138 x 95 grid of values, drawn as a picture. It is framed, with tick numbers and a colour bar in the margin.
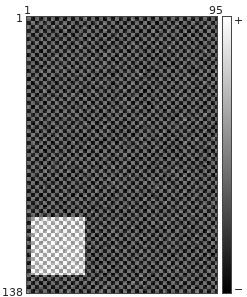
The ninth with the highest average is the bottom left. An odd patch, higher than its surroundings, sits in the bottom left. Overall the values sit about 30% of the way up the scale.
